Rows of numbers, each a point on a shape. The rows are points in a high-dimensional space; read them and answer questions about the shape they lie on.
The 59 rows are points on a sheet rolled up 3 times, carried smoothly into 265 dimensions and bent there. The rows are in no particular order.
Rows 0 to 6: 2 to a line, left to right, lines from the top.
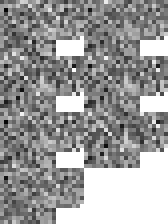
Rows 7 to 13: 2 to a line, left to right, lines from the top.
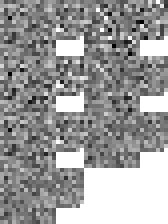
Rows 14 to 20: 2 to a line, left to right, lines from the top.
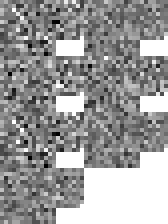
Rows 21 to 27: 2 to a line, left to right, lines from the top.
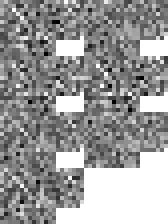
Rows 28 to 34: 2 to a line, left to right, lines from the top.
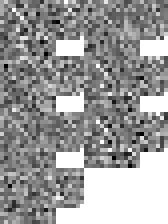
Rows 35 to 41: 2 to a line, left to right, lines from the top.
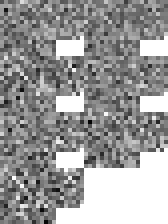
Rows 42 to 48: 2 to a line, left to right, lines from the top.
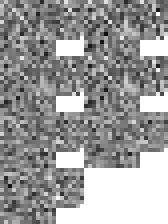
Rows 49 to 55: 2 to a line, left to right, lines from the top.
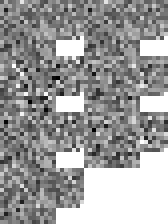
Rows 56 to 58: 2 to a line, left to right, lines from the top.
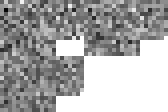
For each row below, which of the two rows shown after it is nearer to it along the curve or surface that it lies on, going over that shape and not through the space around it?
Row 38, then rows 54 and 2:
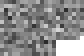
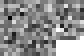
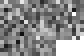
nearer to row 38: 54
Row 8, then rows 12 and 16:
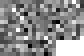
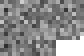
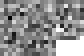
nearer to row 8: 16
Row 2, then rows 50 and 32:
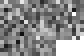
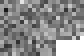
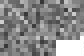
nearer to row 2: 50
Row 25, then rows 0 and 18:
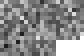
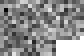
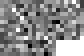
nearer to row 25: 0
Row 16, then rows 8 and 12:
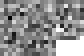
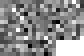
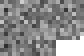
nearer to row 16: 8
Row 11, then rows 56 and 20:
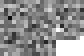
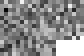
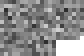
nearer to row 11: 20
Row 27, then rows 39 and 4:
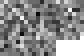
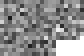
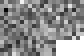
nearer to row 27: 4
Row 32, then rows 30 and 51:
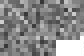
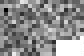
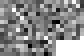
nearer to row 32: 30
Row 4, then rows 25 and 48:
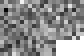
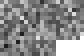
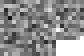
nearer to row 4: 25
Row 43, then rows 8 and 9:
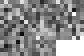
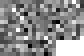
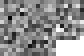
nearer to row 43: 8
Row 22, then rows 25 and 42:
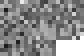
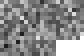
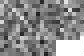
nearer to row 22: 25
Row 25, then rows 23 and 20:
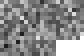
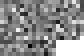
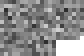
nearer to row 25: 23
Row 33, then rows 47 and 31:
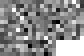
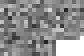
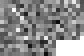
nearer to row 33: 31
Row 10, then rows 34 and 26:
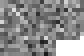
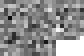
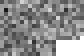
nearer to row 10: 34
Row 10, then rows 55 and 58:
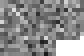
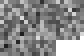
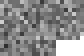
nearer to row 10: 58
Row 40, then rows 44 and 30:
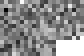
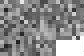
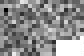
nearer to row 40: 30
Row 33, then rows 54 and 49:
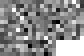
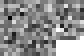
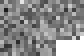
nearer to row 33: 54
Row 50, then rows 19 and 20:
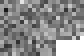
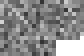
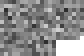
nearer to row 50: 19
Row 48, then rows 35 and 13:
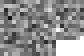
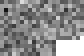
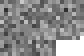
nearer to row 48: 35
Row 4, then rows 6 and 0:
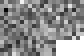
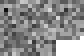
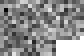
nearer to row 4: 0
